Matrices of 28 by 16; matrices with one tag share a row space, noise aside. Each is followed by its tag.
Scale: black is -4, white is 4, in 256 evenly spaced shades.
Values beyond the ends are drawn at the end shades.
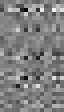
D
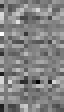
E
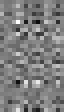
D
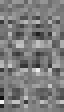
E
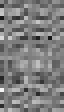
E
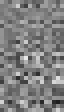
D
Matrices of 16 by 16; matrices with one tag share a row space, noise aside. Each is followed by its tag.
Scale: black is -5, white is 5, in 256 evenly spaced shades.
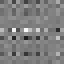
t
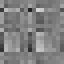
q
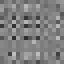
t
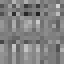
t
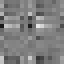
q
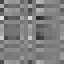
q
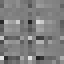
q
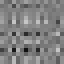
t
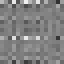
t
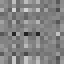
t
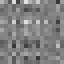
t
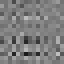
t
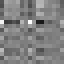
q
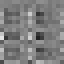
q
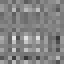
t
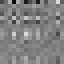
t
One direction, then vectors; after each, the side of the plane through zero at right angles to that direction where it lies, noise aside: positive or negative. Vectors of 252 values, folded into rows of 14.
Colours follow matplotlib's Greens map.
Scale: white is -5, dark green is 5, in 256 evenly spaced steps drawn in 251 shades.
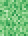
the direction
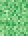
positive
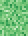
positive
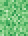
positive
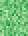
positive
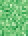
negative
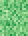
positive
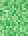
positive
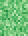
negative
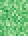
negative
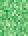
negative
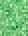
negative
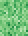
positive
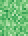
negative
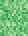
negative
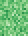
negative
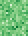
negative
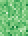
positive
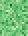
positive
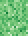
negative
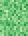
positive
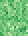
negative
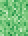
positive
